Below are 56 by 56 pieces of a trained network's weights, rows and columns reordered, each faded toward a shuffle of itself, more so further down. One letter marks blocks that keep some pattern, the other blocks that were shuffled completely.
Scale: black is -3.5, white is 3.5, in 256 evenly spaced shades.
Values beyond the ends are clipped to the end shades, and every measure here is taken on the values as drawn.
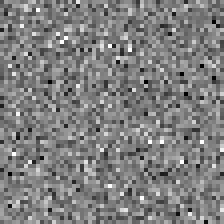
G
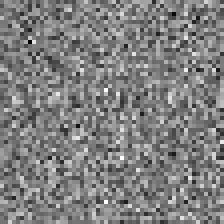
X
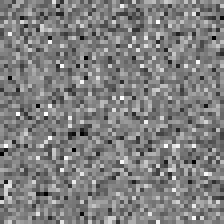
G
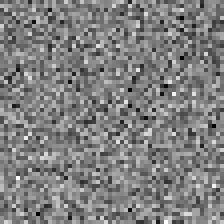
G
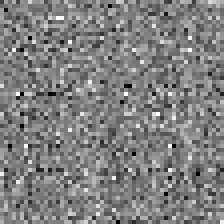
X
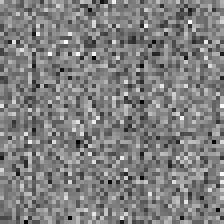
X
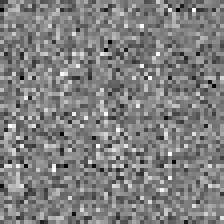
X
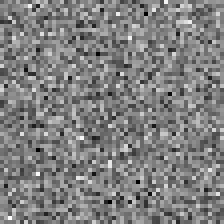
G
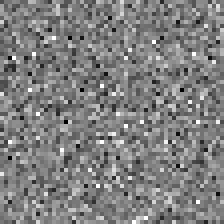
G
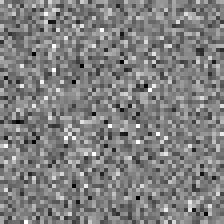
G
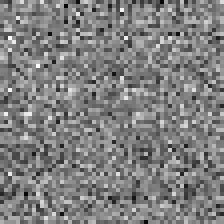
X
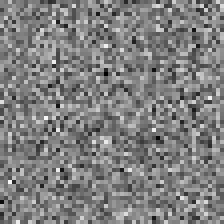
X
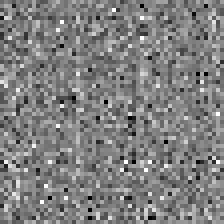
X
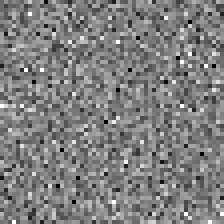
G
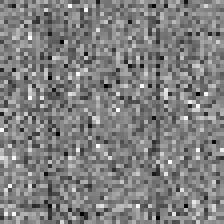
X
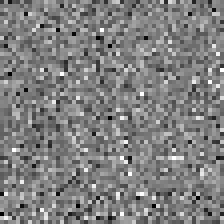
X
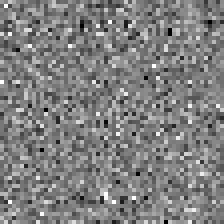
X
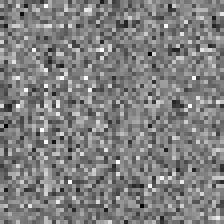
X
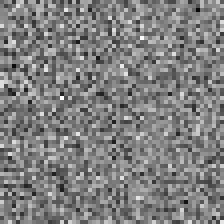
X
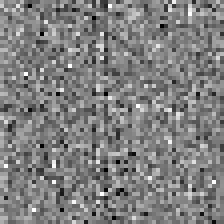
X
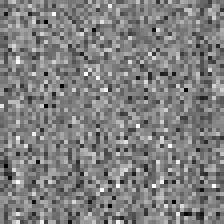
X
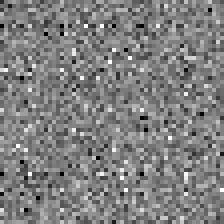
X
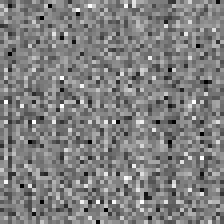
X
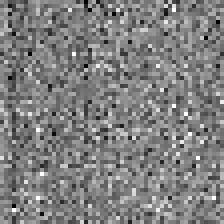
X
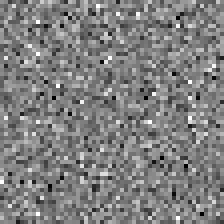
G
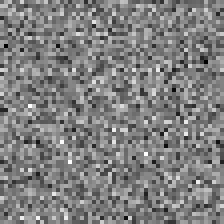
X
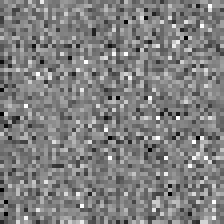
X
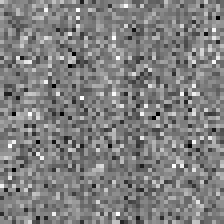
X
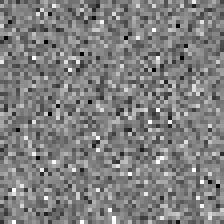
G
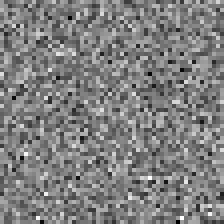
G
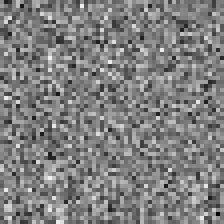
X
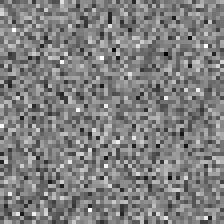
G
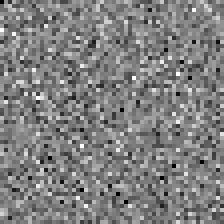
G
